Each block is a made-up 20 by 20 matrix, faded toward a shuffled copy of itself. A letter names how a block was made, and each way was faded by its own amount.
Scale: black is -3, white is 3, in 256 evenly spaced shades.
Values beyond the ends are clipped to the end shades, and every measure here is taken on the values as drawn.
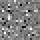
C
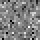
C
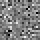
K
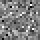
K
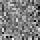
K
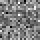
K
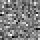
K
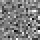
K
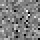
C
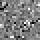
C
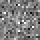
C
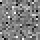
C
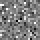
C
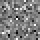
C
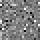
C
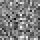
K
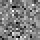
K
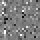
C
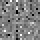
C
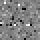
C
